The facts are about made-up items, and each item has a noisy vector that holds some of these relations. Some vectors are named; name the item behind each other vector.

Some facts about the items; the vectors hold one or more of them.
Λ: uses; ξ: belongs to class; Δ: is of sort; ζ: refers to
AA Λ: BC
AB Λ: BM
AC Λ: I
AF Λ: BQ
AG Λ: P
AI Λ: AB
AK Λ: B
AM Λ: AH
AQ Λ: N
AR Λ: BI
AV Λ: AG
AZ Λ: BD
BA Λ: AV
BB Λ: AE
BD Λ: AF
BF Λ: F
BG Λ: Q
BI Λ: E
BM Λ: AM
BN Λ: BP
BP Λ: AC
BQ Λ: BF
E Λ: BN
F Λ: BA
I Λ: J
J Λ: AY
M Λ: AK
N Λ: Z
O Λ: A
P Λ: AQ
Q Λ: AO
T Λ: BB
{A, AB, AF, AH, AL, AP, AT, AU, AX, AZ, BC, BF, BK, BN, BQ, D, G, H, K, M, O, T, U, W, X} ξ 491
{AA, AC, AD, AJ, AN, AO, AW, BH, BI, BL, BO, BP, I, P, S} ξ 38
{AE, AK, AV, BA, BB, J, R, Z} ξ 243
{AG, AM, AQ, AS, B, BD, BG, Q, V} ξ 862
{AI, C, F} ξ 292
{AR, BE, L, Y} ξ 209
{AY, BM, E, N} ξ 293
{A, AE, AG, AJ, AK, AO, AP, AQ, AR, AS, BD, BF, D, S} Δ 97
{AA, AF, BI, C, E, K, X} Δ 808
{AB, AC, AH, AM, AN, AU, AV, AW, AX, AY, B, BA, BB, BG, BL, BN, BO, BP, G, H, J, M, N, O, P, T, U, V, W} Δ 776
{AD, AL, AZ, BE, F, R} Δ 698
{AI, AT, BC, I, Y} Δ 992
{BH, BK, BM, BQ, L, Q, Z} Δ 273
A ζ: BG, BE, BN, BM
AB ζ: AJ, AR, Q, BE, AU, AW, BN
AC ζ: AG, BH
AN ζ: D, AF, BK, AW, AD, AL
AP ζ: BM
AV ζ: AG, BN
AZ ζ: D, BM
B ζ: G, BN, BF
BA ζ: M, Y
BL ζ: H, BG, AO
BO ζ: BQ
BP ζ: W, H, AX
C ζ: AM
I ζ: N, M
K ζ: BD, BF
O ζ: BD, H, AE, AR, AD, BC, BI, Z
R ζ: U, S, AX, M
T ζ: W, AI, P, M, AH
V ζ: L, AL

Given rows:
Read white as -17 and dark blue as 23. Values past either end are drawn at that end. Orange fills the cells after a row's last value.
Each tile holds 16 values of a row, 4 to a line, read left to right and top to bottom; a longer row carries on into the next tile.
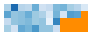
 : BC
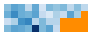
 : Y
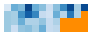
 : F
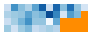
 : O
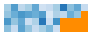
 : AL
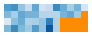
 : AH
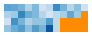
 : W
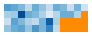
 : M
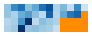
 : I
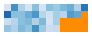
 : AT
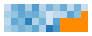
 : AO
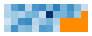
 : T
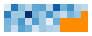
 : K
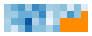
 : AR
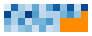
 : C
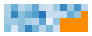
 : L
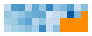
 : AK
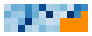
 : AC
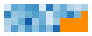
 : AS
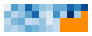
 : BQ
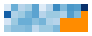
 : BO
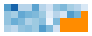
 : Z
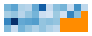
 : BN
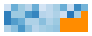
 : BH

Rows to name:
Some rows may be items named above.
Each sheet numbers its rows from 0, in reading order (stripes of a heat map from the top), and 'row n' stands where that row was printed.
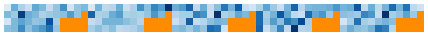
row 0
P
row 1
BO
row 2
R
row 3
E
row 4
R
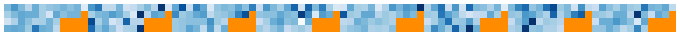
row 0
AI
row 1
BM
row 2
AY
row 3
O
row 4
BO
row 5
S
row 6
I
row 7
BL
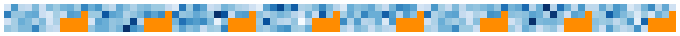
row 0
AT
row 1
N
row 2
B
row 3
BF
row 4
AZ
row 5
AT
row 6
BP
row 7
AD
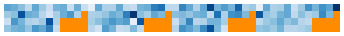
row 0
M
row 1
AN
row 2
BA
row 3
BO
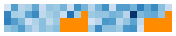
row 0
BH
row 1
T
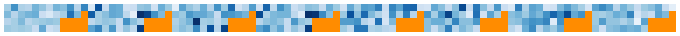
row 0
BB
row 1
AM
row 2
AQ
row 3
AM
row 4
AF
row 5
BI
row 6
V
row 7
AE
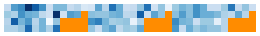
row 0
BD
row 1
Q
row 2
BE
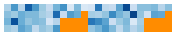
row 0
BG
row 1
AV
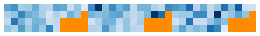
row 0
H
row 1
J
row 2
R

